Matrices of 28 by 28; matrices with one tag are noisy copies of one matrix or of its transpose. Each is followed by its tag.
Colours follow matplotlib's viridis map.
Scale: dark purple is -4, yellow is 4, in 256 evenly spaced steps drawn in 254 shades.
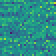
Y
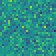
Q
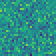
Q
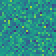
Q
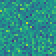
Q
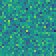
Q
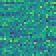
Y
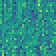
Y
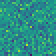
Q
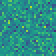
Q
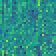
Y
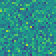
Q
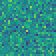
Q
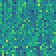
Y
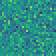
Q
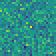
Q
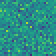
Q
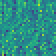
Y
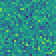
Q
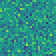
Q
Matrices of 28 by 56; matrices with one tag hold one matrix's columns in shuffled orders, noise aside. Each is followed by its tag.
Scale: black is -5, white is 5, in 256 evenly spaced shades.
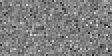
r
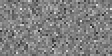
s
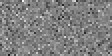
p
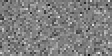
p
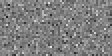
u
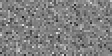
u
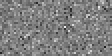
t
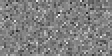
p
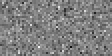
t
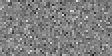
p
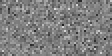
s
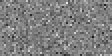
u
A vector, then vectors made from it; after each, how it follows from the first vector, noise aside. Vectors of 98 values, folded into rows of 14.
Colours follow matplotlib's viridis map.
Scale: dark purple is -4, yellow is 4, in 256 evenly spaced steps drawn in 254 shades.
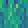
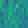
shrunk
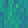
shrunk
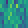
copied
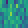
copied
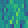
reversed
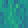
shrunk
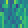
negated
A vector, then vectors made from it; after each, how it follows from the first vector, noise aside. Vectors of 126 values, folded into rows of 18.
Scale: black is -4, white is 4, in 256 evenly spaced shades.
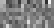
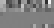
partly zeroed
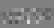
partly zeroed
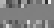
partly zeroed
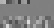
partly zeroed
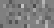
partly zeroed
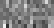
reversed
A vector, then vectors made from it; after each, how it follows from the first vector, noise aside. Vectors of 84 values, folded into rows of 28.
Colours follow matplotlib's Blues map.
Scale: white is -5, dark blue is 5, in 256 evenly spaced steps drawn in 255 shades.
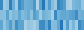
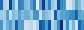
scaled up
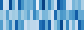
scaled up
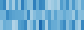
reversed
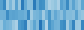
reversed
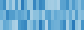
reversed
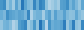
reversed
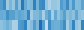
reversed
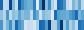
scaled up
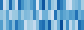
scaled up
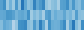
reversed
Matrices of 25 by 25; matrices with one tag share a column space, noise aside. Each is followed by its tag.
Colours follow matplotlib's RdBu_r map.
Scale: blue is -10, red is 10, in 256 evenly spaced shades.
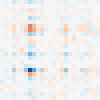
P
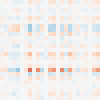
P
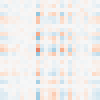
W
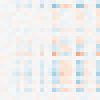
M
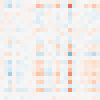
M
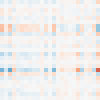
P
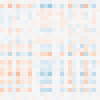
M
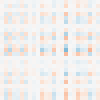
W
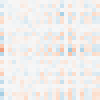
W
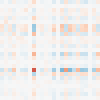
P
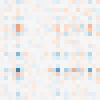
P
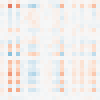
M
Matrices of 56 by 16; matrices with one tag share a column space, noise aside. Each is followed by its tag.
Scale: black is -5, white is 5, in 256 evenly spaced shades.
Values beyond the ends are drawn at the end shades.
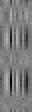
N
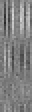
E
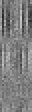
E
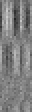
E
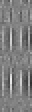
N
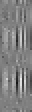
N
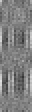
N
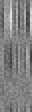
E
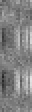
N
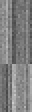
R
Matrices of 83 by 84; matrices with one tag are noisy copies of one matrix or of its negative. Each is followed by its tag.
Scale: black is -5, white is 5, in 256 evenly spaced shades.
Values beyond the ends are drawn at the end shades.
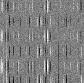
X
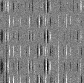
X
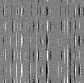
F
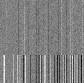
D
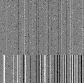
D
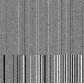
D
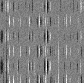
X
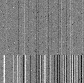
D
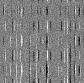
F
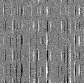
F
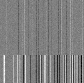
D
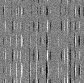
F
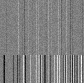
D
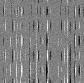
F
